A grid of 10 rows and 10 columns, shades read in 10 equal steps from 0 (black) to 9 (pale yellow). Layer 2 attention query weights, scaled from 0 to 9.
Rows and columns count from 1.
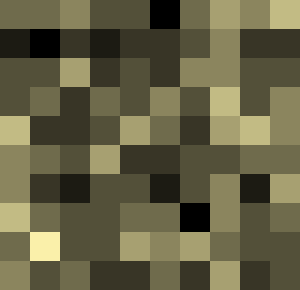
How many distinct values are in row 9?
5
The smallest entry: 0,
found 3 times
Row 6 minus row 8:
-2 0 0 3 -2 -2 3 -2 1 0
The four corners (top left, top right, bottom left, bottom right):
4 7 5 3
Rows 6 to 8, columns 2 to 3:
4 3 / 2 1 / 4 3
